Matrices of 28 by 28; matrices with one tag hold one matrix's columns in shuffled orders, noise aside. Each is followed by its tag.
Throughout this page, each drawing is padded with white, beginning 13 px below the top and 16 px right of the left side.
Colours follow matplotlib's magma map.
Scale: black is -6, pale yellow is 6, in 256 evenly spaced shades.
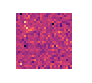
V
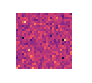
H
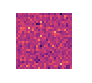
V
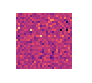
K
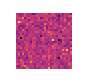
H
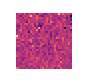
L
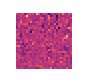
L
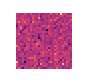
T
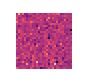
T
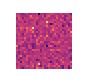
V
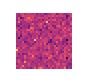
H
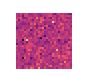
H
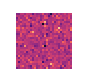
V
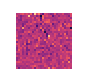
L
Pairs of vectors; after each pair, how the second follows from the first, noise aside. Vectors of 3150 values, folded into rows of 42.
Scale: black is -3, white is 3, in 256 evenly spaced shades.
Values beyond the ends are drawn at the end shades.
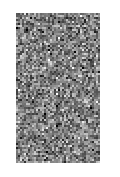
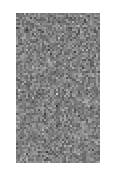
shrunk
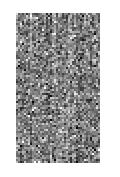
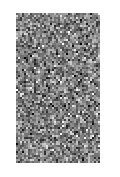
shuffled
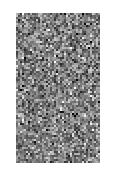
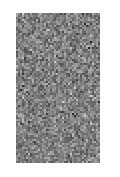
shrunk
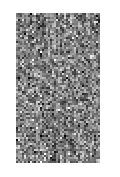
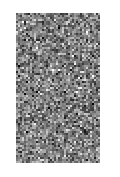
shuffled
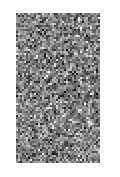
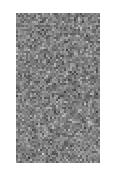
shrunk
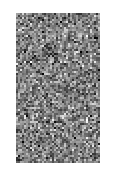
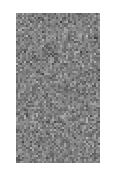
shrunk
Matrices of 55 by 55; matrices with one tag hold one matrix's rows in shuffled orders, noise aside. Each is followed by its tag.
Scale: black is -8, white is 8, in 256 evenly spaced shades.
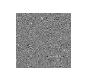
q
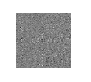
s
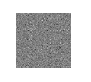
q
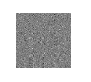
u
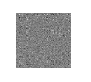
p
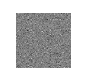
q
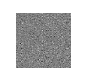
s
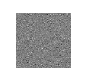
q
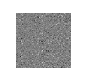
s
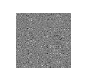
q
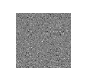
q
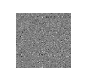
s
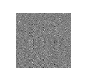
u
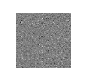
s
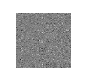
s
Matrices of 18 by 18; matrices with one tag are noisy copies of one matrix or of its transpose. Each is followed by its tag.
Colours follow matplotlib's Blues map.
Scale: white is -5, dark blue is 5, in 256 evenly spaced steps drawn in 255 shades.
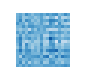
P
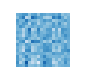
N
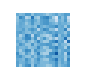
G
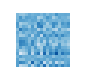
G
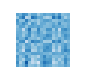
N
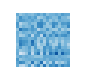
G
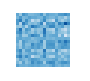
N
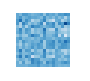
N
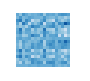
N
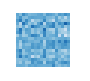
N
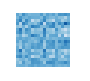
N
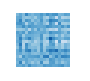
P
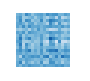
P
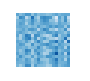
G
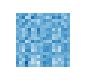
N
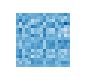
N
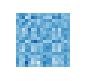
N
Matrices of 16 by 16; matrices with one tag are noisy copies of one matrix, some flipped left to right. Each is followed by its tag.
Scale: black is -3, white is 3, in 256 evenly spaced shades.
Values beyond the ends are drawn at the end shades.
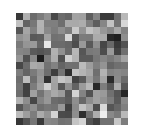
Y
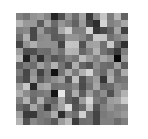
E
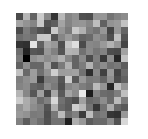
E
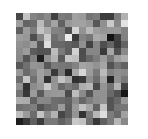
Y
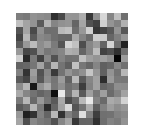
E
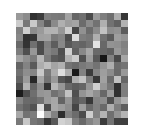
Y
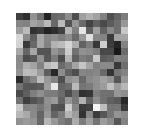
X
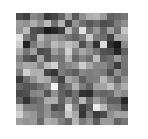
X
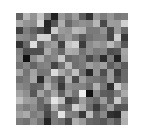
E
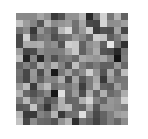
E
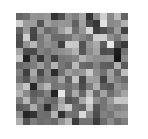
E
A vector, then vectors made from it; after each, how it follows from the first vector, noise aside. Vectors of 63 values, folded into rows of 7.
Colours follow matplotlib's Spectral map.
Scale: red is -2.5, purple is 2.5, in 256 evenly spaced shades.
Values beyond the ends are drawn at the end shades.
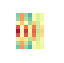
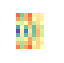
negated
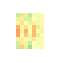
shrunk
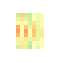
shrunk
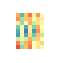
negated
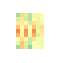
shrunk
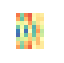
negated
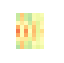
shrunk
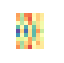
negated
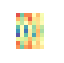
negated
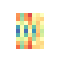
negated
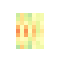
shrunk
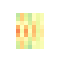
shrunk
